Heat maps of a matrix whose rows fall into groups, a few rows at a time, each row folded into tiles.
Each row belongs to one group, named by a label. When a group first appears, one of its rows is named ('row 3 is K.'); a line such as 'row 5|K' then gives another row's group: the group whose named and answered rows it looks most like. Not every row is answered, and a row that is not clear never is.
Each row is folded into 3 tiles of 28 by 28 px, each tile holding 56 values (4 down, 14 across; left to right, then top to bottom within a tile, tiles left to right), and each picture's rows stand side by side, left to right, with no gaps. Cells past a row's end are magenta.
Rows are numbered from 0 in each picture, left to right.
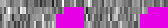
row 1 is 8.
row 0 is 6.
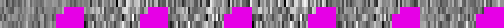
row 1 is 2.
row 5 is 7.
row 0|8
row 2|2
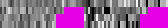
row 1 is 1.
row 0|6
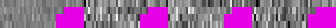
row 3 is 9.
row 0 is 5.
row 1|5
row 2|6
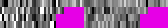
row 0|9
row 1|1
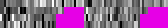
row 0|1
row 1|9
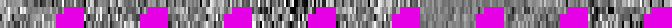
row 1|5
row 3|7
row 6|1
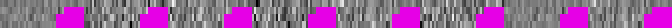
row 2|8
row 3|9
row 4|8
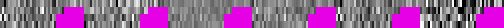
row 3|5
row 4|9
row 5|7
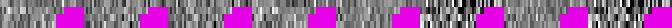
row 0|6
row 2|2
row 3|6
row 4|8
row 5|7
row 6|5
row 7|7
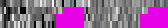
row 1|8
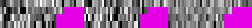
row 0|1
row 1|9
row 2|2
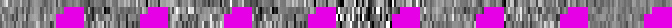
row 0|8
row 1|1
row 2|6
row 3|1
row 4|9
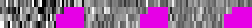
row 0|7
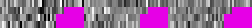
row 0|7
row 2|7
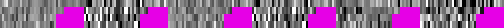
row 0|8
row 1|9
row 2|7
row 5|7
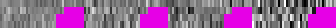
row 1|6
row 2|1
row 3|7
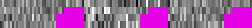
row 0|5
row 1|6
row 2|5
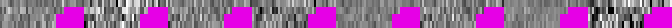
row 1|2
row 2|5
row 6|6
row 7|1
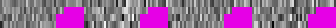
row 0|5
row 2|5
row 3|7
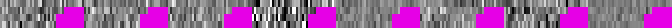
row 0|7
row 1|6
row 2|8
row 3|9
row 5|6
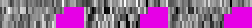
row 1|1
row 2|1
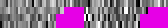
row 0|2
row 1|9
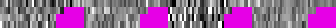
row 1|6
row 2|9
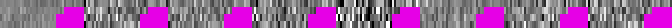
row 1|5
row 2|5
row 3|9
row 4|9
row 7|5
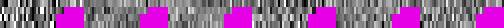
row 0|9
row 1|1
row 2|6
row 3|7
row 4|2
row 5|5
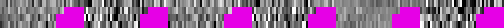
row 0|2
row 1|9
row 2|2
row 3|9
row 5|7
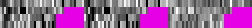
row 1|1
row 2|6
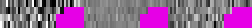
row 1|5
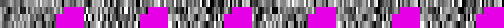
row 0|1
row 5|7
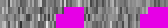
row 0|7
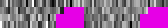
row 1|2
